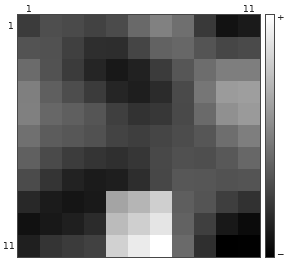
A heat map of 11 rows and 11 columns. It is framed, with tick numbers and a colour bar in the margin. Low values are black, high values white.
Ninth with the highest average: bottom middle. Roughest part: bottom middle. Odd patch: higher, in the bottom middle. Calmest part: centre. Average level on the scale: 30%.
